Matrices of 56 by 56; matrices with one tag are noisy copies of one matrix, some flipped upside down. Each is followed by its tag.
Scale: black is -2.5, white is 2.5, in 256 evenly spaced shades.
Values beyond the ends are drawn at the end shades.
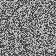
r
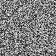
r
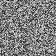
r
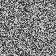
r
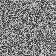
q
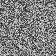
r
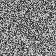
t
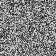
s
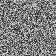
q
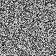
r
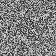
t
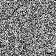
r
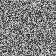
q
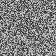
t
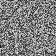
r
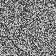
r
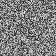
t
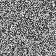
t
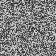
s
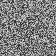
t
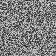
q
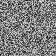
q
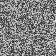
s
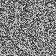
r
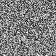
t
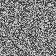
r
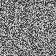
r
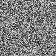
q
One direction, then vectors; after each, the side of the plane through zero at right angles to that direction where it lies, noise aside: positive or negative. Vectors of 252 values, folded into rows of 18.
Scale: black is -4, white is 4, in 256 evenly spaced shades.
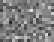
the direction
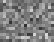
positive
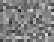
positive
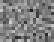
negative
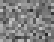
negative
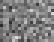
positive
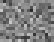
negative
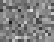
positive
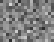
positive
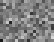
positive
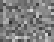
positive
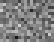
negative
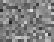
positive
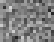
negative
